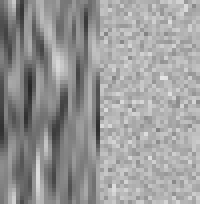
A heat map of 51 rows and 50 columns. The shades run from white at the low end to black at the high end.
It is made of 1 by 2 panels. Panel 1,1: middling, streaked downward, strong in contrast. Panel 1,2: low, fine-grained.
